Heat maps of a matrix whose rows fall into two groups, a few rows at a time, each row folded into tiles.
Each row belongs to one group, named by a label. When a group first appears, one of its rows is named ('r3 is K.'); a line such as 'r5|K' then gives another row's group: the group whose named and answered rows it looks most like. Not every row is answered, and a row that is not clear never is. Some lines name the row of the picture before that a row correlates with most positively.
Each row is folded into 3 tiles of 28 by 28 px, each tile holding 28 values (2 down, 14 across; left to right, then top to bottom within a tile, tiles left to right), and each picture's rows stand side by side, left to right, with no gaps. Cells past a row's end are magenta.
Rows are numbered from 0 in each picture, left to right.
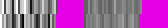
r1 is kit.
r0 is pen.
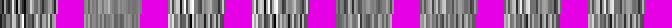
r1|pen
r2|pen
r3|pen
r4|kit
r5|pen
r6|pen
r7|pen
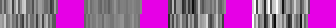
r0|pen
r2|kit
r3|pen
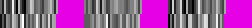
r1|kit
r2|kit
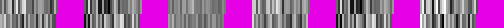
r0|pen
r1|kit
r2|pen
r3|pen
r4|kit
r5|pen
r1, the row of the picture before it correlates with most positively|2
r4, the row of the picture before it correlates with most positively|2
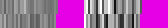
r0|pen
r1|pen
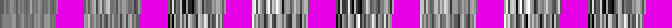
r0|kit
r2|kit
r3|pen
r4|kit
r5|pen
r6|pen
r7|kit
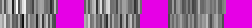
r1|pen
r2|kit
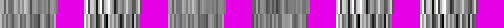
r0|pen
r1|pen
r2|pen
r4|pen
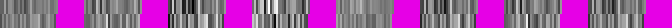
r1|kit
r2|kit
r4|pen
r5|kit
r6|kit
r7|kit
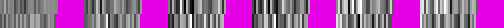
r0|kit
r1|kit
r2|kit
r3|kit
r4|pen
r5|pen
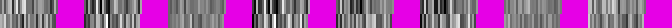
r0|pen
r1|kit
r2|kit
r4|kit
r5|kit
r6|pen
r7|pen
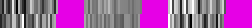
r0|kit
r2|pen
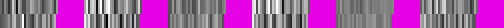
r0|kit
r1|pen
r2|kit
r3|pen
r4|kit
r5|pen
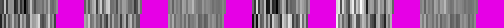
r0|kit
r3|kit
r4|pen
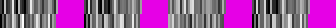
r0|kit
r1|kit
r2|pen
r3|kit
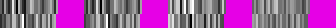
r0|kit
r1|kit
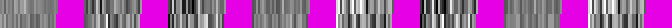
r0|pen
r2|kit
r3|kit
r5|kit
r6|kit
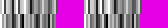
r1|pen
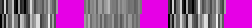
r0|kit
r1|pen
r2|kit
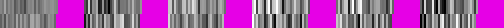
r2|pen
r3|pen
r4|pen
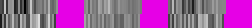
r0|kit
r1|pen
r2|kit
